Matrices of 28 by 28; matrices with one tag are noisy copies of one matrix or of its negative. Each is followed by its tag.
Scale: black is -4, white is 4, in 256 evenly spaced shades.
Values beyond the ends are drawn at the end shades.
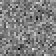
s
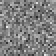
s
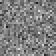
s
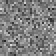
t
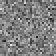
t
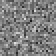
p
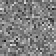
t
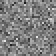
t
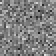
s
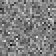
t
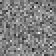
s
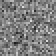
p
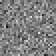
s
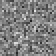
p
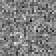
p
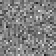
s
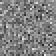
s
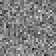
s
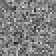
p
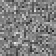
p
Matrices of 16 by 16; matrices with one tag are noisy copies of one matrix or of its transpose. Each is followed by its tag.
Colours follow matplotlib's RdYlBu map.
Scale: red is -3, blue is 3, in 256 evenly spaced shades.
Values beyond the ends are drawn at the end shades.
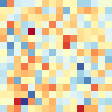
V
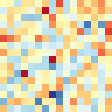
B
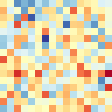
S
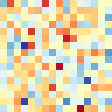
V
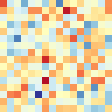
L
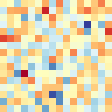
B
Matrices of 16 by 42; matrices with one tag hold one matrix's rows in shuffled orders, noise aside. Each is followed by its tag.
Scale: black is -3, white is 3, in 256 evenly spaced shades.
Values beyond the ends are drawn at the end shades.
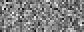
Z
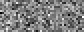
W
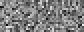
W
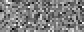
W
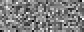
W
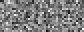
W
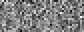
Z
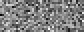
W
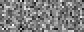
Z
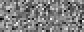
W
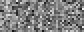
W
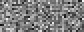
W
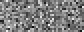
W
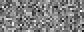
Z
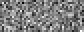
Z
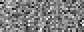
W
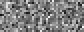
W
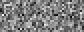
Z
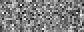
Z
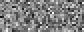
W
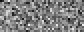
W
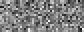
W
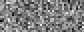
W
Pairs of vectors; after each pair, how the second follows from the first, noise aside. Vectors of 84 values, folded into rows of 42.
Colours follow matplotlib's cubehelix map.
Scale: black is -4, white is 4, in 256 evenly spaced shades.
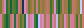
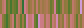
shrunk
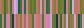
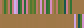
partly zeroed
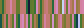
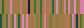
partly zeroed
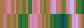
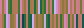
shuffled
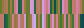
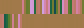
partly zeroed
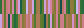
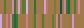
partly zeroed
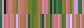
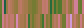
shrunk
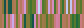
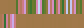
partly zeroed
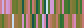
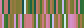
shuffled
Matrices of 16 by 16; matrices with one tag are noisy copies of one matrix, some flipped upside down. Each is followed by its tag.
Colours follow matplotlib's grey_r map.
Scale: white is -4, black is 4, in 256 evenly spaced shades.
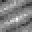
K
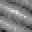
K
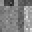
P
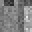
P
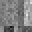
P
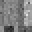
P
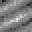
K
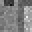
P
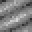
K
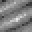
K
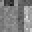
P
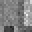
P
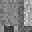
P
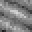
K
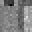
P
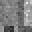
P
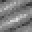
K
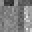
P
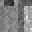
P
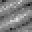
K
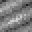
K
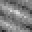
K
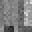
P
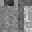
P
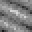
K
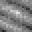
K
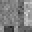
P
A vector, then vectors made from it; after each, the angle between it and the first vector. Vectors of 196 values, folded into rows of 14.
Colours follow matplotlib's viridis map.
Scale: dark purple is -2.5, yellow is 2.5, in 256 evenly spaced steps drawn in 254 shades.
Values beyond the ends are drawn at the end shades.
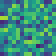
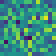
partly aligned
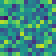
nearly opposite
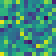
nearly opposite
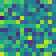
nearly opposite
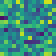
nearly opposite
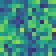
orthogonal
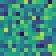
partly aligned
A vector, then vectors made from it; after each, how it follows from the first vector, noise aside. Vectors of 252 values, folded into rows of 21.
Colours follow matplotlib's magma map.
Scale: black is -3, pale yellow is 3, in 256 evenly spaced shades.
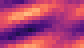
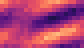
reversed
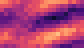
reversed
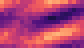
reversed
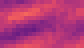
shrunk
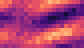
reversed
